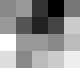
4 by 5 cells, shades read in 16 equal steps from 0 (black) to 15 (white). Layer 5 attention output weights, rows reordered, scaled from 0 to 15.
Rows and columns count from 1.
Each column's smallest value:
8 5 2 0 7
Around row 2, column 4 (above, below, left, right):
0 8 2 12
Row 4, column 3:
11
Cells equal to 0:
1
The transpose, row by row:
8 9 15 13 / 9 5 9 8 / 3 2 9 11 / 0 4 8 12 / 7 12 11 14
